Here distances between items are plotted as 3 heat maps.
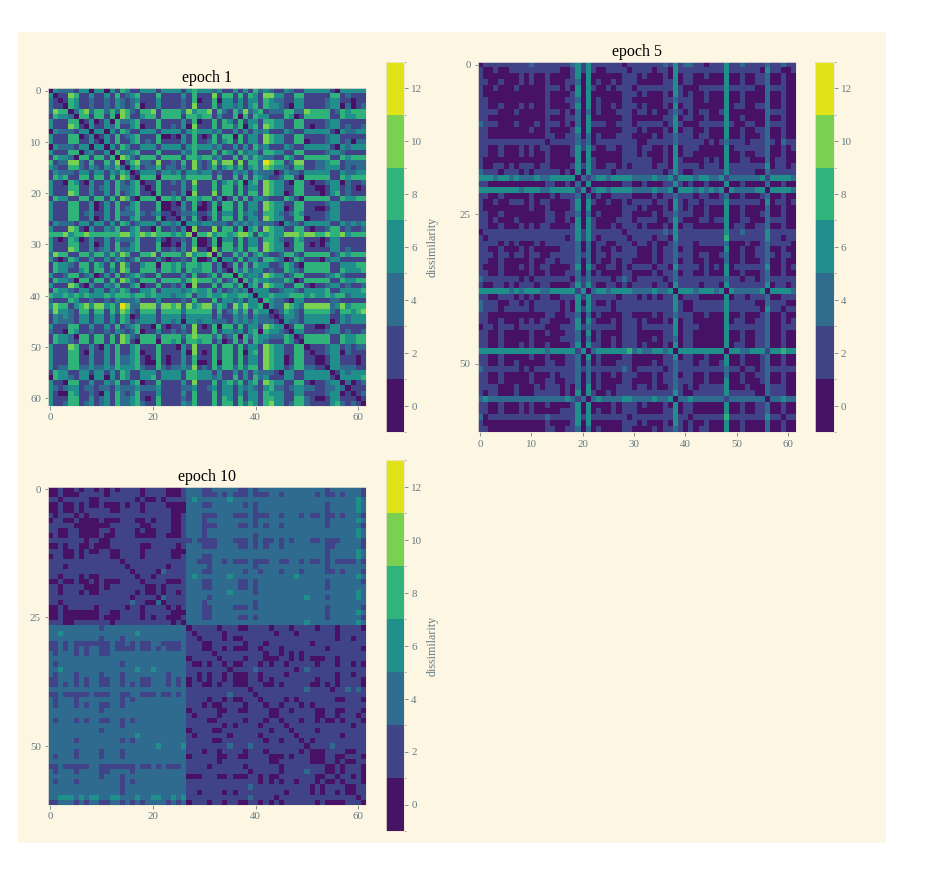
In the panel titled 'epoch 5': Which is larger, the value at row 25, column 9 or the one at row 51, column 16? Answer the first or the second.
the second
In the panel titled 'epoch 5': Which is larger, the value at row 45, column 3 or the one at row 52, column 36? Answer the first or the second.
the second
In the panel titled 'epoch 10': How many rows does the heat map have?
62
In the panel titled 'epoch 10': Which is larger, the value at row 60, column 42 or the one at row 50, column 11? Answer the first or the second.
the second
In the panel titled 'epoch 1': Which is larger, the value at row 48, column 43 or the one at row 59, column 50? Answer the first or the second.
the first
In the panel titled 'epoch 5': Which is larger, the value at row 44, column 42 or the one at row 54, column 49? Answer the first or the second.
the first
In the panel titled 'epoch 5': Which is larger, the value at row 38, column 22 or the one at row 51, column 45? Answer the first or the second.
the first
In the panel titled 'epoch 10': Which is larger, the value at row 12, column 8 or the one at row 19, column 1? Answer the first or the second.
the second
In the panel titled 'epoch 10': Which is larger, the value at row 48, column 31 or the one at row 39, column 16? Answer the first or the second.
the second
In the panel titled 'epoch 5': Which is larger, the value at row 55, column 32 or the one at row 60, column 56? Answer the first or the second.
the second
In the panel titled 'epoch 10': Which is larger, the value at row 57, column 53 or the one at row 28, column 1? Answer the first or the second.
the second
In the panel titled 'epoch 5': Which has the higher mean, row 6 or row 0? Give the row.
0
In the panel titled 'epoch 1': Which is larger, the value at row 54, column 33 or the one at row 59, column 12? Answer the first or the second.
the first
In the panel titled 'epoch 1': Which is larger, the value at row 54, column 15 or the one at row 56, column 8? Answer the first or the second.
the first
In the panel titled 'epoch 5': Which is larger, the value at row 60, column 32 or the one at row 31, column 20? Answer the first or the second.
the first
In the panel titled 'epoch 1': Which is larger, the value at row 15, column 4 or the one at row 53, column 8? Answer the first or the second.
the first
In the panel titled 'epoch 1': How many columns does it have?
62
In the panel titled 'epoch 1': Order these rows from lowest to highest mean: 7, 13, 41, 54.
41, 7, 54, 13
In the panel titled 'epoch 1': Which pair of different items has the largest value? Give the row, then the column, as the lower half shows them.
42, 14
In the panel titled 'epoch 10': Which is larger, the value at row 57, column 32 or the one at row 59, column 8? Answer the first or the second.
the second
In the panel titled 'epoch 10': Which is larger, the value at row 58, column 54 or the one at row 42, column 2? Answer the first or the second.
the second
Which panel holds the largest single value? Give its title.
epoch 1
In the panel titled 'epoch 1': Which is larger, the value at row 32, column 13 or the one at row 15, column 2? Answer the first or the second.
the first
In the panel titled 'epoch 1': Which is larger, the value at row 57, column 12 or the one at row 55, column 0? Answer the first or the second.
the first
